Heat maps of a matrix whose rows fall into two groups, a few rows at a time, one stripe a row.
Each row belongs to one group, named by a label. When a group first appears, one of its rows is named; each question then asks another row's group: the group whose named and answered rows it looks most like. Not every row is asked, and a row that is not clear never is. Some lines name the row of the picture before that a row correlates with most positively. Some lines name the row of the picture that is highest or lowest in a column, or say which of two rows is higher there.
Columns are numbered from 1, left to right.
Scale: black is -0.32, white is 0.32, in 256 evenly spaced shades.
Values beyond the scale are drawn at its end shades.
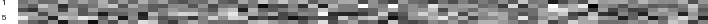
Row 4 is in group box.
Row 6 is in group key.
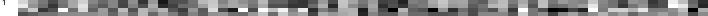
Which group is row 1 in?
key
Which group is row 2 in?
key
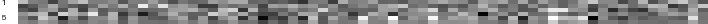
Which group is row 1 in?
key
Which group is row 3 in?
box
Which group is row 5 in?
box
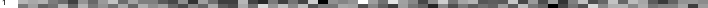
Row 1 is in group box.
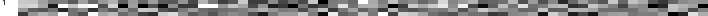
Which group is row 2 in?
key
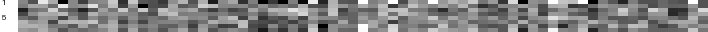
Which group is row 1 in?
box
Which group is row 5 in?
box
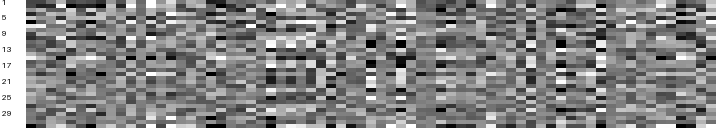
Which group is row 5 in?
key
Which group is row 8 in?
box
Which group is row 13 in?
box
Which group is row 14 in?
key
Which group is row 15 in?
key
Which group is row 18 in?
box
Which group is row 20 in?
box
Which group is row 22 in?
box
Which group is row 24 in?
key
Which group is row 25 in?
box
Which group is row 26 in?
key
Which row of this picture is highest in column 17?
32
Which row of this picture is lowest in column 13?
15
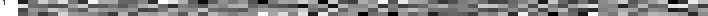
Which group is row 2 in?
key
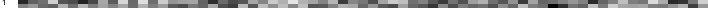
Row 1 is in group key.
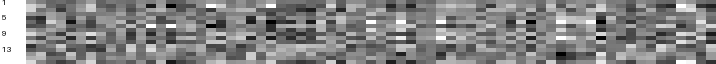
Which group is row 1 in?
key
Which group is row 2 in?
key
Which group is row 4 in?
box
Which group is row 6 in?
box
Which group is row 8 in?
box
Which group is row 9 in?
key
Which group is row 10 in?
box
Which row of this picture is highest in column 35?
6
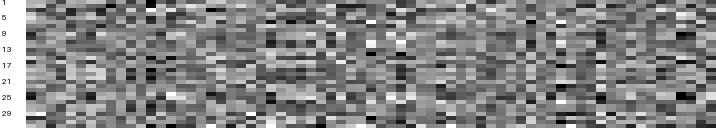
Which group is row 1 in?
key
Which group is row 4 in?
key
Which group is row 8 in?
box
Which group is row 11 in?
box
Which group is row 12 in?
box
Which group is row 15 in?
key
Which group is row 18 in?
key
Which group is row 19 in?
key
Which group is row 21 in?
box
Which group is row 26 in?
box
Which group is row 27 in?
key
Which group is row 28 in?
key
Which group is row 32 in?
key
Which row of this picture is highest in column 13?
3
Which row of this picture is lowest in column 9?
2
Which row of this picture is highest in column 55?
32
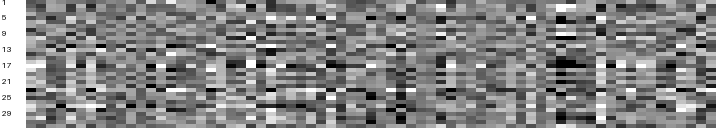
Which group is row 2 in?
box
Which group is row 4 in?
key
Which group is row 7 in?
box
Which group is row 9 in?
box
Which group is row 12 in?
key
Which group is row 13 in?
key
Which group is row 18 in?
key
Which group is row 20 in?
key
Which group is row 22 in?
key
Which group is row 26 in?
key
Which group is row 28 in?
key
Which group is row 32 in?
box
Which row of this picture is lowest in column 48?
23
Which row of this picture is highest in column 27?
5
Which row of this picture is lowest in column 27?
17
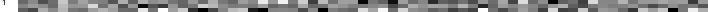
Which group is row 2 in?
key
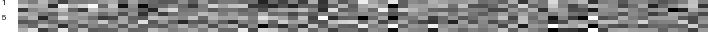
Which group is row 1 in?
box
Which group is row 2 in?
key
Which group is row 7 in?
box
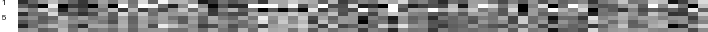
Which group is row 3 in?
box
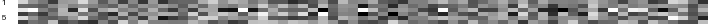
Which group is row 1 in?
key
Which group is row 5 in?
key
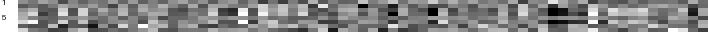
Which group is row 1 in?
box
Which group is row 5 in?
key
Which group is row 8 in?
key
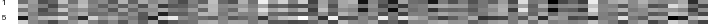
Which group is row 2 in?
key
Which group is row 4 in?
key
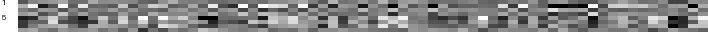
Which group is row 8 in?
key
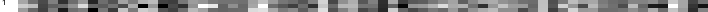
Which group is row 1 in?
key
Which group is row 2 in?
key
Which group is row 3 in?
key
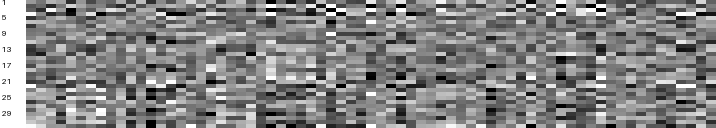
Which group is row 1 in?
box
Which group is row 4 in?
key
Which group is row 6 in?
box
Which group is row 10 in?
key
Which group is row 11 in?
key
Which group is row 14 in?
box
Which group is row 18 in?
key
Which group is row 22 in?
key
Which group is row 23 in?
key
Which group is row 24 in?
box
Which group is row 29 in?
key
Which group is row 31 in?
key
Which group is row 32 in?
box
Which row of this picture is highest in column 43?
32
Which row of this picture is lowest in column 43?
21
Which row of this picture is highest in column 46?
32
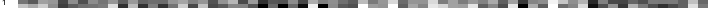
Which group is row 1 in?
box
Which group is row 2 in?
box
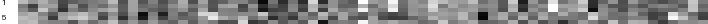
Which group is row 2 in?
box
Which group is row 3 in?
box
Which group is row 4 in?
key
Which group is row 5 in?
key
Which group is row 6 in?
box
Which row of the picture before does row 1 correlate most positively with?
2
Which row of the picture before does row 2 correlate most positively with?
1
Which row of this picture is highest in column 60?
6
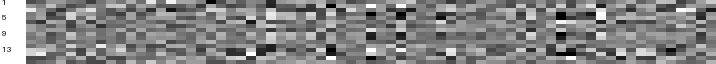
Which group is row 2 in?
box
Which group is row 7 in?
key
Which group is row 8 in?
box
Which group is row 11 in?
key
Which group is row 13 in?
box
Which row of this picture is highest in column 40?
12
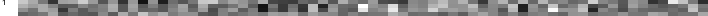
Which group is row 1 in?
key
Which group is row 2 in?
box
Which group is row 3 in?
box
